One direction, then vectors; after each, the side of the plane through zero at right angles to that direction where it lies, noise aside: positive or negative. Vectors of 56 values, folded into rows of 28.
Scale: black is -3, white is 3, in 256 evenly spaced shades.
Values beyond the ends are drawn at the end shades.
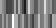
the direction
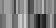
negative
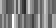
positive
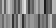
negative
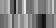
negative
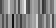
negative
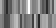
positive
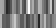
positive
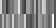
positive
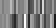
negative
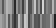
negative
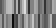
negative
